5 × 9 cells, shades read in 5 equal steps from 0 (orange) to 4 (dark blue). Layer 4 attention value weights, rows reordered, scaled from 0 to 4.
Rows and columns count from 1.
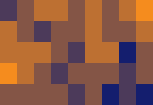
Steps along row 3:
same same up up down same up down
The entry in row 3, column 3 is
1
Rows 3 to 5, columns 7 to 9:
1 4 2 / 2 3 2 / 4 3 4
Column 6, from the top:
1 1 1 2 2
